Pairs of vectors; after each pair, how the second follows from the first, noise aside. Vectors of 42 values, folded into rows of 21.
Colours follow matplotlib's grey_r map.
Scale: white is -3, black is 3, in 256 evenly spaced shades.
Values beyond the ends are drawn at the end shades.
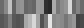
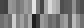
reversed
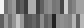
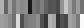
reversed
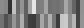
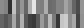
copied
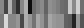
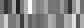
sign-scrambled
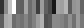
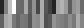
copied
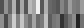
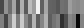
copied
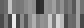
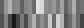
sign-scrambled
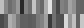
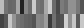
copied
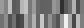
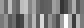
copied
